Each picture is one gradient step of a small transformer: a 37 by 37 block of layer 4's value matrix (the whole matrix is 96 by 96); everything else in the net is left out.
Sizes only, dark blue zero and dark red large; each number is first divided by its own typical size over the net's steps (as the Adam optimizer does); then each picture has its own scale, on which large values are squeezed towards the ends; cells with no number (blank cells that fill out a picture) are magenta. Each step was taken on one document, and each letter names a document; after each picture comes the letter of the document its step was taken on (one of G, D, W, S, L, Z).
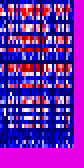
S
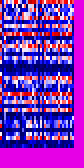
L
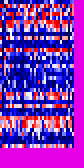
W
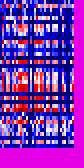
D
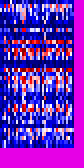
S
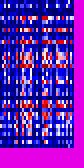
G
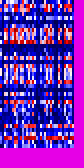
L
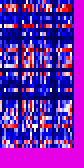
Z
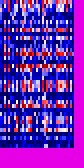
G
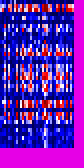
G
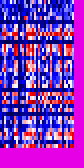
L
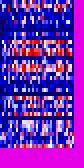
S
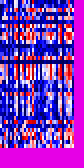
L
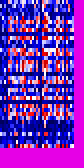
S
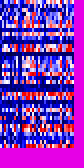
L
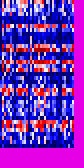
D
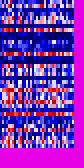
D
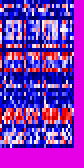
W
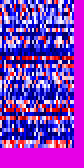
W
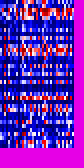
G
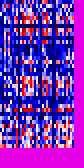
G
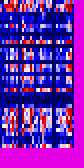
Z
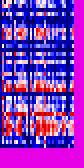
D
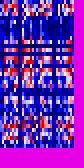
Z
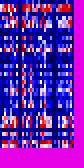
Z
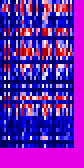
G
